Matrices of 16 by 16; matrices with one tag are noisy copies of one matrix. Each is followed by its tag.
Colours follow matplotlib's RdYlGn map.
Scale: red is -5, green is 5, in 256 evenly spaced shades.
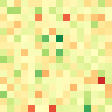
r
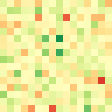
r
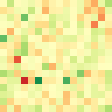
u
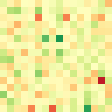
r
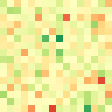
r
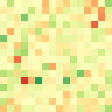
u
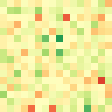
r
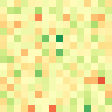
r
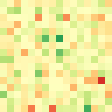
r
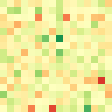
r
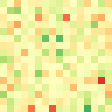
r
